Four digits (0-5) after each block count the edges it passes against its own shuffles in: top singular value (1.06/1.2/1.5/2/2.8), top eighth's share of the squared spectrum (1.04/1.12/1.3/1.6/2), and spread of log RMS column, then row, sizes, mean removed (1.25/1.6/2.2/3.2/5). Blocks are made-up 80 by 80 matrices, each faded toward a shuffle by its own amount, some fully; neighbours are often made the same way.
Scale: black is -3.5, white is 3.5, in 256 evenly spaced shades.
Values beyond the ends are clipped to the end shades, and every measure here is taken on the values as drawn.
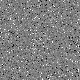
0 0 0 0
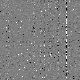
4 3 2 0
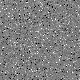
0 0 0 0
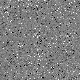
1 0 0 0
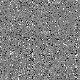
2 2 2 1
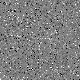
1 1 1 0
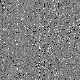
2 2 2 0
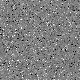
0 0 0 0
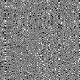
4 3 2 1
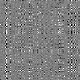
5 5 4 3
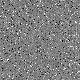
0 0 0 0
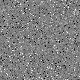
1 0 0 0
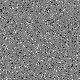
0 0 0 0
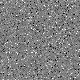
1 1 0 0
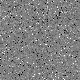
1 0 0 0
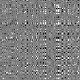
5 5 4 3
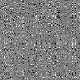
4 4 3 2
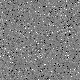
0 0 0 0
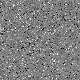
2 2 0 0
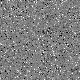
0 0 0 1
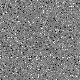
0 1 0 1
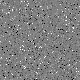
0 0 0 0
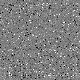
3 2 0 1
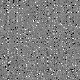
4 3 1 1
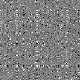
4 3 2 2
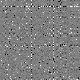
4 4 2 2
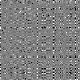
5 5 3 3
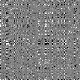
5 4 3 3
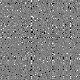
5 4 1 2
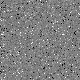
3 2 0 0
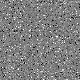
3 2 1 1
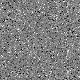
2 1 0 0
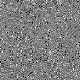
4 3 1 1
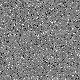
2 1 0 0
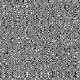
4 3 2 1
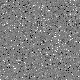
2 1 0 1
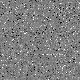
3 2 0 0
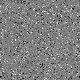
2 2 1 0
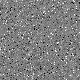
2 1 0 0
